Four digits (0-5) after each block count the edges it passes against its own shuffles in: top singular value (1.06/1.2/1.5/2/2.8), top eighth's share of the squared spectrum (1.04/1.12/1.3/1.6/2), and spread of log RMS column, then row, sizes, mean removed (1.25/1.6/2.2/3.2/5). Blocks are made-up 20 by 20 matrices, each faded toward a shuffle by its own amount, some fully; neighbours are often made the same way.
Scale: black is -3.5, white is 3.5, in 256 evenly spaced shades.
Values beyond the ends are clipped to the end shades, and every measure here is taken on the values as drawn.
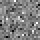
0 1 0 0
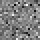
0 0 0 0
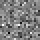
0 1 0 2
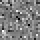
0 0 0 0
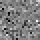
0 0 0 0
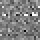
2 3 0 2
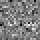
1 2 0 2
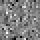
0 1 1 0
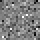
0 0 0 0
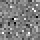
0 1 0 0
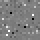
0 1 0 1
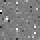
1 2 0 0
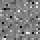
1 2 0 0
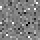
1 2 0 0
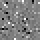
0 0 0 0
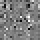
3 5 2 2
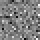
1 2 0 0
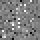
0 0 0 0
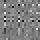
3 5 2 2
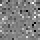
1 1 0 0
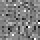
2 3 1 0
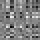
4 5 3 3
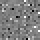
1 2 0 1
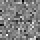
0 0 0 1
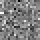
0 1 0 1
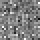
0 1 0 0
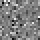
2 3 1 0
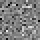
2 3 0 0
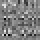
3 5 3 3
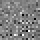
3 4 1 2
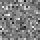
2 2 0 1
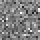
1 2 0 0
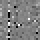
3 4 1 0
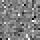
1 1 0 0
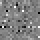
2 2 0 1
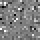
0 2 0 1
